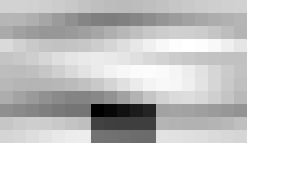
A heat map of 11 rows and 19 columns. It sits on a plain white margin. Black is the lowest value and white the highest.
Most values sit high, with a long tail of low ones. In the bottom middle lies a patch that is lower than the rest. On average the colour sits 70% of the way up the scale. The ninth with the lowest average is the bottom middle. Values change most from cell to cell in the bottom middle. Streaks run across, left to right.
